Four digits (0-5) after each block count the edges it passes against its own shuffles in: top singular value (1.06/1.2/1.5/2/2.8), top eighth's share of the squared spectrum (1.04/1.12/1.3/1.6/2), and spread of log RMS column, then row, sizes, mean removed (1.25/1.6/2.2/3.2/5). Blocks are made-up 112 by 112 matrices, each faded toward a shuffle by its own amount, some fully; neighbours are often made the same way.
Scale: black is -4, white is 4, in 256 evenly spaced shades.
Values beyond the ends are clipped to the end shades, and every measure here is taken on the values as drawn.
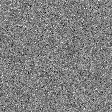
0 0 0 0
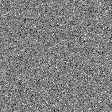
0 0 0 0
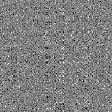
4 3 2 2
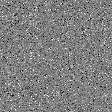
3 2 1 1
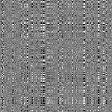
5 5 4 3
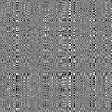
5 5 4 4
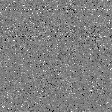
2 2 1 2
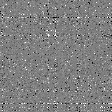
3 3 2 2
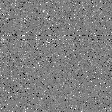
2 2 1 1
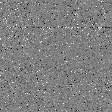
2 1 0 1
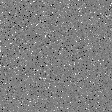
0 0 0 0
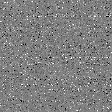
2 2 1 2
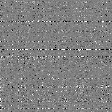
3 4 2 3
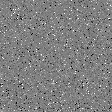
1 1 0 1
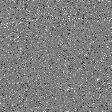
1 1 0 1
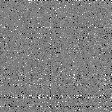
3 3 2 3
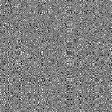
5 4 3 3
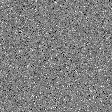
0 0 0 0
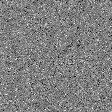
2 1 0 0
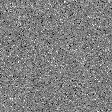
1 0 0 0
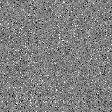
3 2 1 1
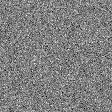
1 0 0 0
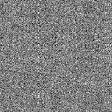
4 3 2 2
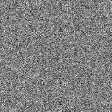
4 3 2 1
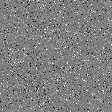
2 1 0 0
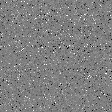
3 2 0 1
